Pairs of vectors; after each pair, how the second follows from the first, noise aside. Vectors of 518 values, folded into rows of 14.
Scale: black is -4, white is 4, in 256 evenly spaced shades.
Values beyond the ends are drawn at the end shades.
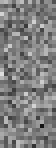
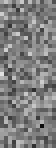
copied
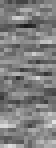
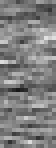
wrapped around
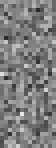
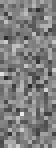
copied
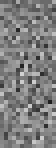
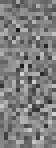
copied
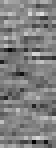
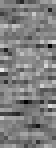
wrapped around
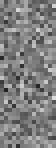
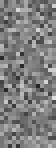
copied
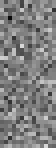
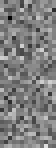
copied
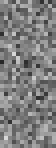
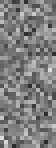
wrapped around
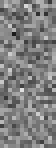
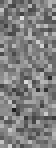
wrapped around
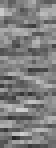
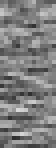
copied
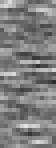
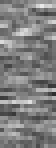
wrapped around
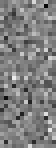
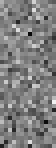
wrapped around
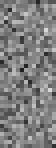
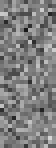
wrapped around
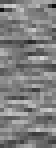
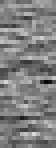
wrapped around
